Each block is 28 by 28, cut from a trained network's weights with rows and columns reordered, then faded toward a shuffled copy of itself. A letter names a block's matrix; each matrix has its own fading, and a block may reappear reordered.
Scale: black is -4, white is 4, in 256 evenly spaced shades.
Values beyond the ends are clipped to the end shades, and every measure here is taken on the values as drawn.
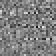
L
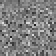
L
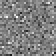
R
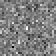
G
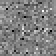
G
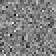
R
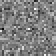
R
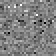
G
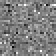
R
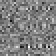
L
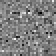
R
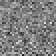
R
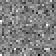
R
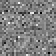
R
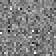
G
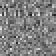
L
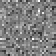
R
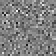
L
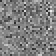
L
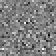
R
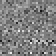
L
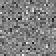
R
